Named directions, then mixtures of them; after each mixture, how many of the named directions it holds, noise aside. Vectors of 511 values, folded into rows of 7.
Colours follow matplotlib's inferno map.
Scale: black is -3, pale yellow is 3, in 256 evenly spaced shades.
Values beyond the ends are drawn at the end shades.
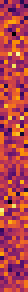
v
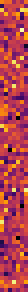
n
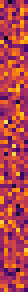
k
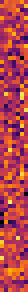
three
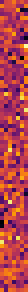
three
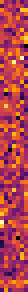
three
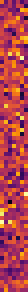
three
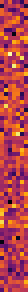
two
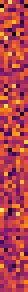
three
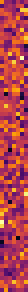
three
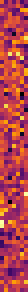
three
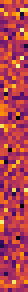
one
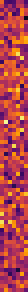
two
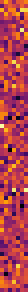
two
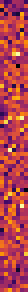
three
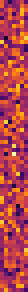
one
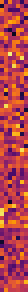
two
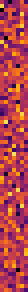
two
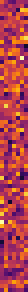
three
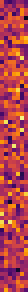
two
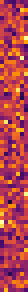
three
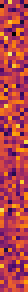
three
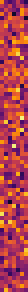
two
